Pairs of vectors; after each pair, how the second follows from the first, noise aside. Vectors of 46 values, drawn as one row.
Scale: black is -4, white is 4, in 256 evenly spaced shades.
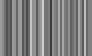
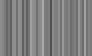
shrunk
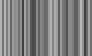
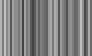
copied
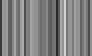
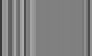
partly zeroed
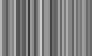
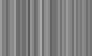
shrunk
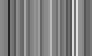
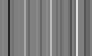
partly zeroed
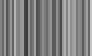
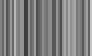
copied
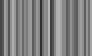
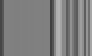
partly zeroed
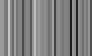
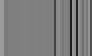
partly zeroed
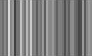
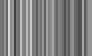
copied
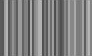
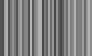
copied
